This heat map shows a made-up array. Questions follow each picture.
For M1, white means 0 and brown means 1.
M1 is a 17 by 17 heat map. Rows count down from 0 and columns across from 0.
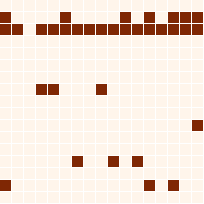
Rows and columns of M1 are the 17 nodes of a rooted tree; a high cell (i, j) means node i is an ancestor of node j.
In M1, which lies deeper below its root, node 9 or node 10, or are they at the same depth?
the same depth
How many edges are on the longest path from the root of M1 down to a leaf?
3
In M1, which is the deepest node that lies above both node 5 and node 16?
1
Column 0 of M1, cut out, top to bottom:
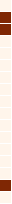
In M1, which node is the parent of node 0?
15
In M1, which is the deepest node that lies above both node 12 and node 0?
15
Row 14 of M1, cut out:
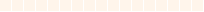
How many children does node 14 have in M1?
0
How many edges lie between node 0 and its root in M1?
3
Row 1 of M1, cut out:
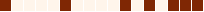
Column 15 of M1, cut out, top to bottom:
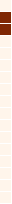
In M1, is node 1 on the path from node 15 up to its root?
yes
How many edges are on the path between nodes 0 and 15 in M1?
1
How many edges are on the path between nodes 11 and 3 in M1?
4
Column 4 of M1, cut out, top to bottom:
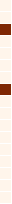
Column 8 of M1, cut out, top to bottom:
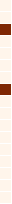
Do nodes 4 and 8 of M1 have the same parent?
yes
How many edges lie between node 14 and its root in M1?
3
